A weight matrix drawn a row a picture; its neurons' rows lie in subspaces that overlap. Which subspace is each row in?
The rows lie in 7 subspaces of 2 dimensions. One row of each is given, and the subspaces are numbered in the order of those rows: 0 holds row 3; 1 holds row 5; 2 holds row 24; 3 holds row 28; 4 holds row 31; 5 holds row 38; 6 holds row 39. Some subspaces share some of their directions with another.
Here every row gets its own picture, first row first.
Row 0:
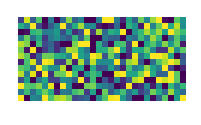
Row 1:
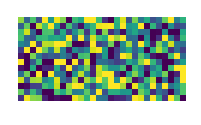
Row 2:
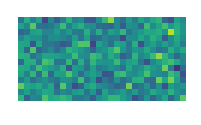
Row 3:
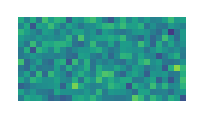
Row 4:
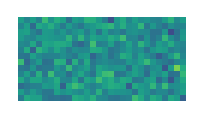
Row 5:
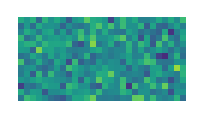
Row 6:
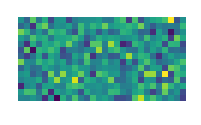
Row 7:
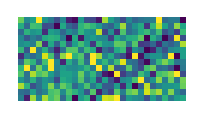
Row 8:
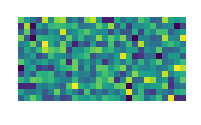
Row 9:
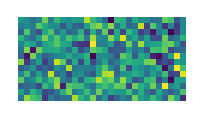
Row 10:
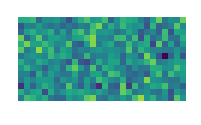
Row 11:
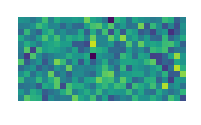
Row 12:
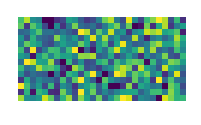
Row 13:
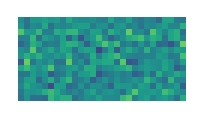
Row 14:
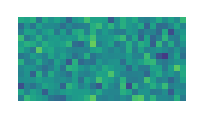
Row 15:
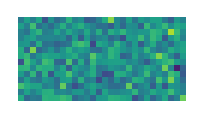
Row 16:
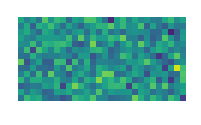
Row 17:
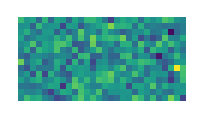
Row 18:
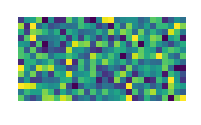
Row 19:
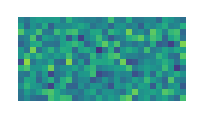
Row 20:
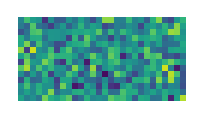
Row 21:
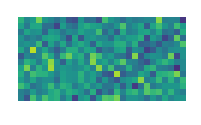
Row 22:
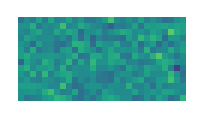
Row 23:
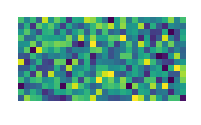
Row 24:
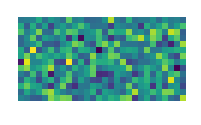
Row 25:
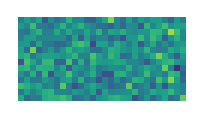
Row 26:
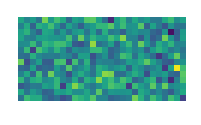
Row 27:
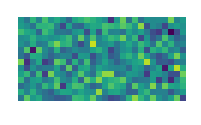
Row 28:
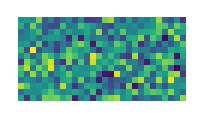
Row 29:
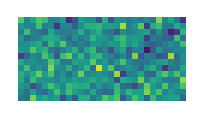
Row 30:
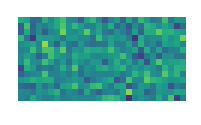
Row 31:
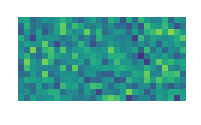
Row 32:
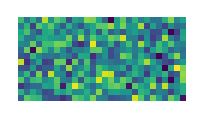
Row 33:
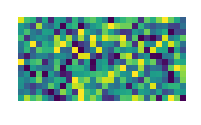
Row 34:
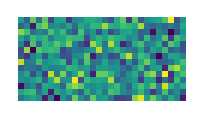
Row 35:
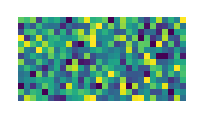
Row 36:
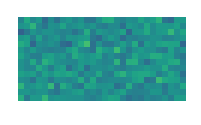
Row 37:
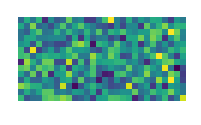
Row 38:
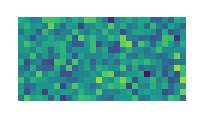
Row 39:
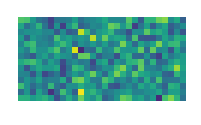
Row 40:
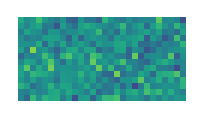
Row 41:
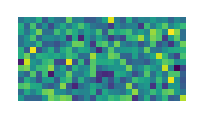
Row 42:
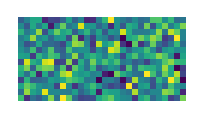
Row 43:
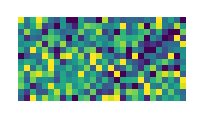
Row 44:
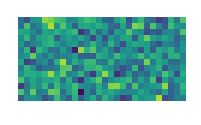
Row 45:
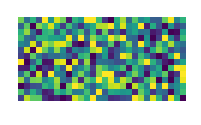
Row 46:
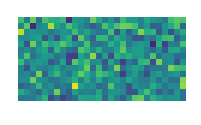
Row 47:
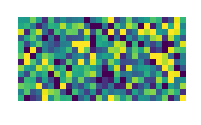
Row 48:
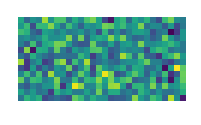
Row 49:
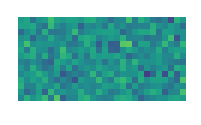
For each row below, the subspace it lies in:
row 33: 6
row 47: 0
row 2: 2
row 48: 1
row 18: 4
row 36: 2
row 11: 0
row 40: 3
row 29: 3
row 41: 2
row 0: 2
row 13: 2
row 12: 6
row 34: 5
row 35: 1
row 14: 1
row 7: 3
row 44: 6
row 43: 3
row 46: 0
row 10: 1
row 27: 4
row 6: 5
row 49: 5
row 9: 0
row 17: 6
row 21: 3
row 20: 1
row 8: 4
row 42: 5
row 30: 4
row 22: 6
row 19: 2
